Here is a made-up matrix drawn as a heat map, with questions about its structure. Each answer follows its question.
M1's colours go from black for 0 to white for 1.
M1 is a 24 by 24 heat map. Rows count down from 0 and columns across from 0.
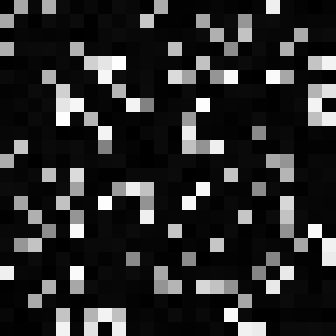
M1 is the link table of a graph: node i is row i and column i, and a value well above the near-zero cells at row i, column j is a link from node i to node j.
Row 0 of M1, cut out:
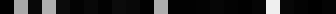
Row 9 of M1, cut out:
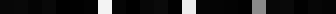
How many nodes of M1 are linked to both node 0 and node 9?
0
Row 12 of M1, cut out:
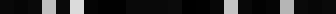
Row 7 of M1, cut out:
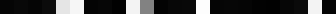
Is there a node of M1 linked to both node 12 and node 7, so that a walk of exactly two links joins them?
yes
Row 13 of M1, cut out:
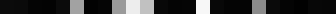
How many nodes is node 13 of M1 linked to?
6
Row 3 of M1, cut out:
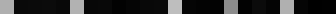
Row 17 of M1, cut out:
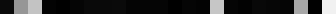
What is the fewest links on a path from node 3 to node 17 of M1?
3
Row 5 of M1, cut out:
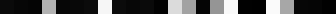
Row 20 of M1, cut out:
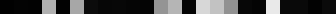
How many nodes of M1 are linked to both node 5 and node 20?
5
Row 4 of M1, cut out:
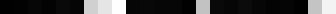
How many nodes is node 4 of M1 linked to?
6
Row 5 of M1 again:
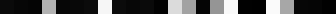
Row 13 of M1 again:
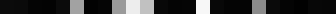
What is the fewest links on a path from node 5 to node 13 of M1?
1
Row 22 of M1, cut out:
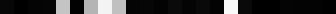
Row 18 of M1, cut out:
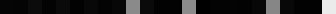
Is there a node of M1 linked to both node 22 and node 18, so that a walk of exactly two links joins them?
no
